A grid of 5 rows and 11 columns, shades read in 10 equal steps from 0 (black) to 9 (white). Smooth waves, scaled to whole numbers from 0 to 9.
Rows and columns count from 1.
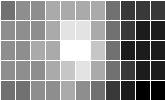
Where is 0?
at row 5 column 10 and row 5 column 11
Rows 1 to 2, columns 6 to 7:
6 6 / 8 6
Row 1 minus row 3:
-1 0 -1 0 -3 -3 -1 0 1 1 1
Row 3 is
5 5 6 6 9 9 7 4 1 1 1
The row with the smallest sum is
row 5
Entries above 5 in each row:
4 4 5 4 1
